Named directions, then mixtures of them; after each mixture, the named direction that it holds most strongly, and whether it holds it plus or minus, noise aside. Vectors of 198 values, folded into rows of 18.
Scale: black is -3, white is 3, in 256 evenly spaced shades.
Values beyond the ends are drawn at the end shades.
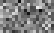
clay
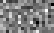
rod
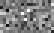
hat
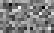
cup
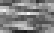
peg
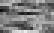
peg, minus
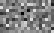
hat, minus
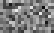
cup, plus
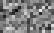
cup, minus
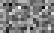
cup, plus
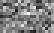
clay, minus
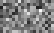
clay, minus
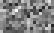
cup, plus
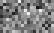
clay, minus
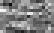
peg, plus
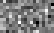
rod, plus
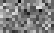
clay, plus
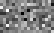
hat, minus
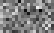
clay, plus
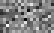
hat, minus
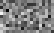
hat, plus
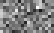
clay, plus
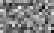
cup, plus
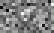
hat, plus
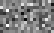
hat, minus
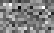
cup, minus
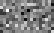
hat, minus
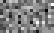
rod, minus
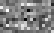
hat, minus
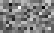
cup, plus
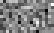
rod, minus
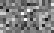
hat, plus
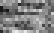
peg, minus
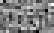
rod, minus
